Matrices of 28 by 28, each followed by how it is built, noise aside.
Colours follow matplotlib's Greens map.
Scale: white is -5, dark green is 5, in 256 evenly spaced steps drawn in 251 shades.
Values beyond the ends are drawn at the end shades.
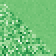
lower triangular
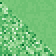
lower triangular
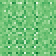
low rank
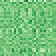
low rank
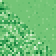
lower triangular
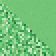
lower triangular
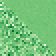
lower triangular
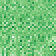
low rank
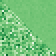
lower triangular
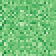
low rank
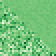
lower triangular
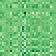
low rank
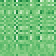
low rank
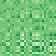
low rank
